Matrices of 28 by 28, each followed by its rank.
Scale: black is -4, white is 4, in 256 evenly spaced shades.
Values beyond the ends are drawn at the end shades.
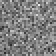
full rank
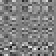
three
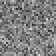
full rank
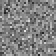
full rank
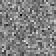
full rank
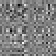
three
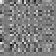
three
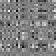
three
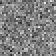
full rank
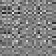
three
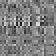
three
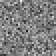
full rank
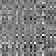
three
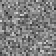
full rank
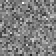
full rank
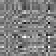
three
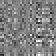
three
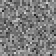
full rank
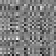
three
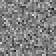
full rank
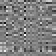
three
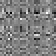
three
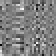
three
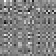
three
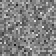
full rank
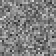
full rank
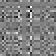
three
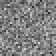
full rank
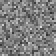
full rank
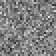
full rank
